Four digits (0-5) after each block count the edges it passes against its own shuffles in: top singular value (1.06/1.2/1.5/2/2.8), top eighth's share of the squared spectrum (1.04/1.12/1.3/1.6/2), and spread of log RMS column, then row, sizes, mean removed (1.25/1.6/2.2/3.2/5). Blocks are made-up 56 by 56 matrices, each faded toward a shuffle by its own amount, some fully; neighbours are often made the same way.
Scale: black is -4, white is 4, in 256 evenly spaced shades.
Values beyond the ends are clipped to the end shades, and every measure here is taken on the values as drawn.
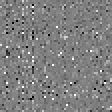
3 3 2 1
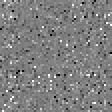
2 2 0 1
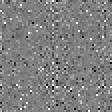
4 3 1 1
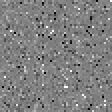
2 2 1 0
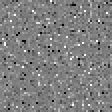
2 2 0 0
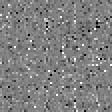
3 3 1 0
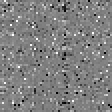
3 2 1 1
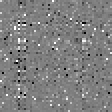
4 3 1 0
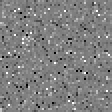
0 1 0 0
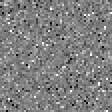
0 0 0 0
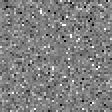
1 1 0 0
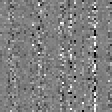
3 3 3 0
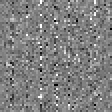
2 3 3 0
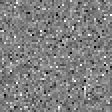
0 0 0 0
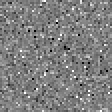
0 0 0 0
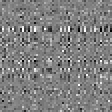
5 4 3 3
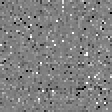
2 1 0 0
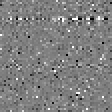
4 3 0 1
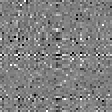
4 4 2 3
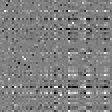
5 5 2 3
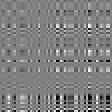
5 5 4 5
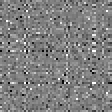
4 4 2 2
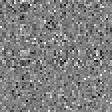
4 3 2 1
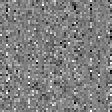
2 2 3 0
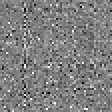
3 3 2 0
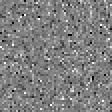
1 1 0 0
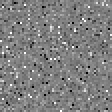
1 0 0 0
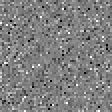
2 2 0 0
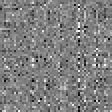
4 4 2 1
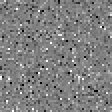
0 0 0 0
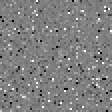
1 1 0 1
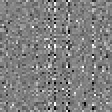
4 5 3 2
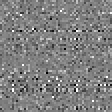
4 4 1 3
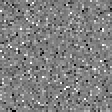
0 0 0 0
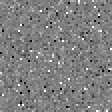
0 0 0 0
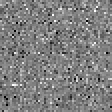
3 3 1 2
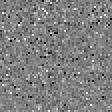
1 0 0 0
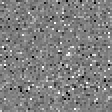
2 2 0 1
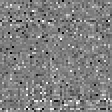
3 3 0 2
